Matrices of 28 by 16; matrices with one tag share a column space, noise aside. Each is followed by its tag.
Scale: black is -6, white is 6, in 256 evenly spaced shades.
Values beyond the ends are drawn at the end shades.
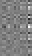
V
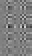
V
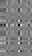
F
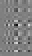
F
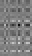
F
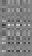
F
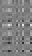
F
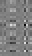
F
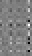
F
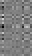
V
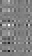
F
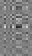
V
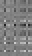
F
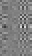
V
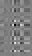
F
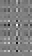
F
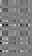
F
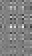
V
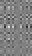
V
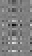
F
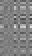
V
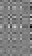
V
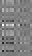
F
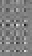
F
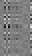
V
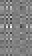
V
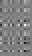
F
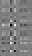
F
